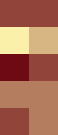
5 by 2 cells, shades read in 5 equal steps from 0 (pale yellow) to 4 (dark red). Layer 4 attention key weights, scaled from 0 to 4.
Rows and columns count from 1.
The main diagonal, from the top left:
3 1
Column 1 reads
3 0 4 2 3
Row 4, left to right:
2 2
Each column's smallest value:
0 1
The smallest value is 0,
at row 2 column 1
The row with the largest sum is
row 3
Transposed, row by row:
3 0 4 2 3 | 3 1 3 2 2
